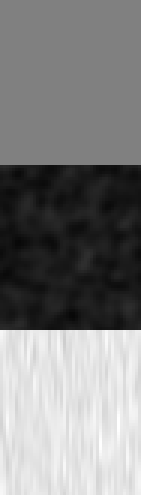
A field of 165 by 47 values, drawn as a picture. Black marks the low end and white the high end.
It is made of 3 by 1 panels. Panel 1,1: middling, flat. Panel 2,1: very low, blotchy, faint in contrast. Panel 3,1: very high, streaked downward, faint in contrast.
